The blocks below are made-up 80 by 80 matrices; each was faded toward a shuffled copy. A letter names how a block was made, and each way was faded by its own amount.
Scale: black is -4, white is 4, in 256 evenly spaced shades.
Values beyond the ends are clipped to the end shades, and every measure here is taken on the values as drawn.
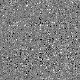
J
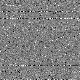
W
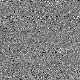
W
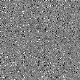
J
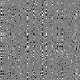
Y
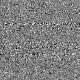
W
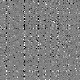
Y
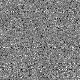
W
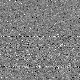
W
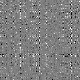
Y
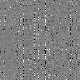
Y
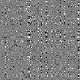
Y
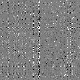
Y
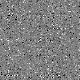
J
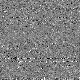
W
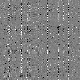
Y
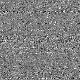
W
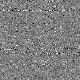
W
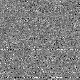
W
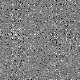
J
